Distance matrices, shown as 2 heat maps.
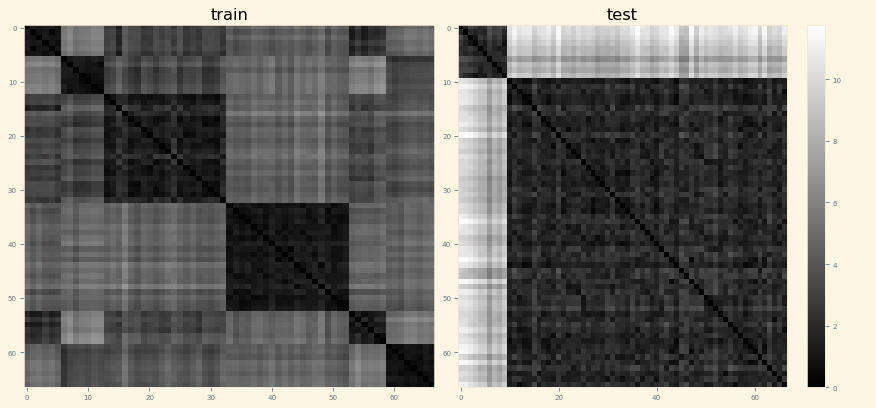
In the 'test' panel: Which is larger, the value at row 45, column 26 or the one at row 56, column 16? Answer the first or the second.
the first
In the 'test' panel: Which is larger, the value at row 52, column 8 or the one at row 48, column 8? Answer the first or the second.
the first
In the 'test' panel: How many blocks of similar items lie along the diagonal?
2
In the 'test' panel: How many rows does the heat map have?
67
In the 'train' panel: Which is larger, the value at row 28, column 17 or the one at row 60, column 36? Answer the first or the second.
the second
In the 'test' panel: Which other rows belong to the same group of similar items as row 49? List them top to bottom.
10, 11, 12, 13, 14, 15, 16, 17, 18, 19, 20, 21, 22, 23, 24, 25, 26, 27, 28, 29, 30, 31, 32, 33, 34, 35, 36, 37, 38, 39, 40, 41, 42, 43, 44, 45, 46, 47, 48, 50, 51, 52, 53, 54, 55, 56, 57, 58, 59, 60, 61, 62, 63, 64, 65, 66
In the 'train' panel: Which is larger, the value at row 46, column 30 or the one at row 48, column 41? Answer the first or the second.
the first
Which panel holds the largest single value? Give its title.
test
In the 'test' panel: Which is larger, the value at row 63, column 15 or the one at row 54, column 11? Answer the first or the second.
the first
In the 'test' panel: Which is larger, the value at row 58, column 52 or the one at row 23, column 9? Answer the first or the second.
the second
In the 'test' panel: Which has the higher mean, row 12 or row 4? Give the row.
4
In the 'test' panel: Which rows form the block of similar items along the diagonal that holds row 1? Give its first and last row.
0 to 9
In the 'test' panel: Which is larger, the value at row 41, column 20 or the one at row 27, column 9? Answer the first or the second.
the second
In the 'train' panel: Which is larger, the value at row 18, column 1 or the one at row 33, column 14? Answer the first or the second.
the second
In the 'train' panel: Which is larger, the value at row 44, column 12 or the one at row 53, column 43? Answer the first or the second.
the first
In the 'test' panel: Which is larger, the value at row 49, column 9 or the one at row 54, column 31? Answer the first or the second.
the first
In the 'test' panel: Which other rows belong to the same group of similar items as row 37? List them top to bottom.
10, 11, 12, 13, 14, 15, 16, 17, 18, 19, 20, 21, 22, 23, 24, 25, 26, 27, 28, 29, 30, 31, 32, 33, 34, 35, 36, 38, 39, 40, 41, 42, 43, 44, 45, 46, 47, 48, 49, 50, 51, 52, 53, 54, 55, 56, 57, 58, 59, 60, 61, 62, 63, 64, 65, 66
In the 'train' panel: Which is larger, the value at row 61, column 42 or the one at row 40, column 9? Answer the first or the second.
the second
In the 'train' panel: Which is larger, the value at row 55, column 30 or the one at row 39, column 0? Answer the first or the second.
the second
